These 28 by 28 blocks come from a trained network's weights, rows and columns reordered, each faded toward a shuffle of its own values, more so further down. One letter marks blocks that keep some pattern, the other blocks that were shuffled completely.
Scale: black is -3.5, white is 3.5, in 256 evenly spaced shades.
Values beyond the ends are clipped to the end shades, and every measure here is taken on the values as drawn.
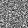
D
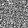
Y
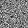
D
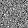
Y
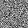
Y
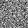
Y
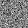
Y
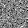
Y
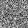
Y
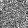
D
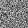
D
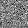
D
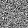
Y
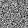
Y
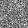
Y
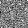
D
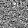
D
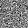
Y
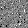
Y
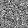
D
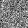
D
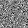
Y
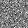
Y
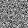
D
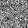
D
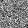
Y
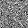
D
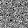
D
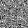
D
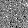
Y
